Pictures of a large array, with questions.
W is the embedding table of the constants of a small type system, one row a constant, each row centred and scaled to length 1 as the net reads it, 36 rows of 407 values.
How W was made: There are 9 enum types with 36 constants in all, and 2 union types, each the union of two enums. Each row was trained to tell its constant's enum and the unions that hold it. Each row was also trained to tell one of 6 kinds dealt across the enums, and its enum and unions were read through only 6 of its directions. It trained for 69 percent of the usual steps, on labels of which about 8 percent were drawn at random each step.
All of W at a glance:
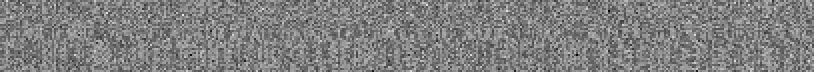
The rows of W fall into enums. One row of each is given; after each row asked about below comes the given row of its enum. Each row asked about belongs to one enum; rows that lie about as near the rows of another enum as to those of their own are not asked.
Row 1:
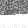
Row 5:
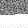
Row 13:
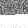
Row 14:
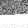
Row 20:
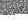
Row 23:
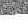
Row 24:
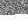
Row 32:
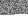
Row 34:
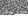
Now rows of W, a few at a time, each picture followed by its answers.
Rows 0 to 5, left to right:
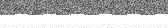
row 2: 1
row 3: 24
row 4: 32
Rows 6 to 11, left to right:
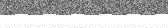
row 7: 14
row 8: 20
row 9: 32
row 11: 34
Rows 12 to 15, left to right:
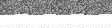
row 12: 14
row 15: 34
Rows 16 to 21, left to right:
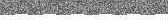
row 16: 14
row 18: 14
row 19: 1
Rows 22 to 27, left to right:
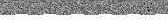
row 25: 5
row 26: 20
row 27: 13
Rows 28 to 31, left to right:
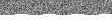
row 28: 5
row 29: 24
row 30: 20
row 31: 24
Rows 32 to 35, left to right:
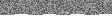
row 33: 34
